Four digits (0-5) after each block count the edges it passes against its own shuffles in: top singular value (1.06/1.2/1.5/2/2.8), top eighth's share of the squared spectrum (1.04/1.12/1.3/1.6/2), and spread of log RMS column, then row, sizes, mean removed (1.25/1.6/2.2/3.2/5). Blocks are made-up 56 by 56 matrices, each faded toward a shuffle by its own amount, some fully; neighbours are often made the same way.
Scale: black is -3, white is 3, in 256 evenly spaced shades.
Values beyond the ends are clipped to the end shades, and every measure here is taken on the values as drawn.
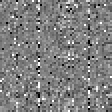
3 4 2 0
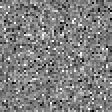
1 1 0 0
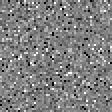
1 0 0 0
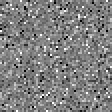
0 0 0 0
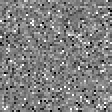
1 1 0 0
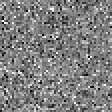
3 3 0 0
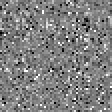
3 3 1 1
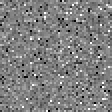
1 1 1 0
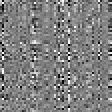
4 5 4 3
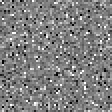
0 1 1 0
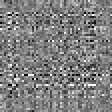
4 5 3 3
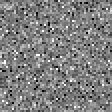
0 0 0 0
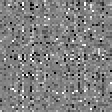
4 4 2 2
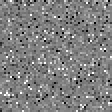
1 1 0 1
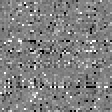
4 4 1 2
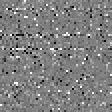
3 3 0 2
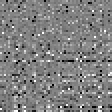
4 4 2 2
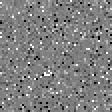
0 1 0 0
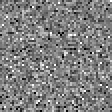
1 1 0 0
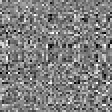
4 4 3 2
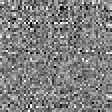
4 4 2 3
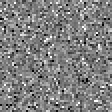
0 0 0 0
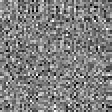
4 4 2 2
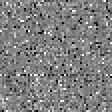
3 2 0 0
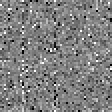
2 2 2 0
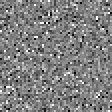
0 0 0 0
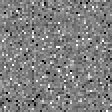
0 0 0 0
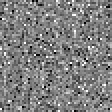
2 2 0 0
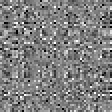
4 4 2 2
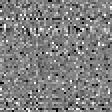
4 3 1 2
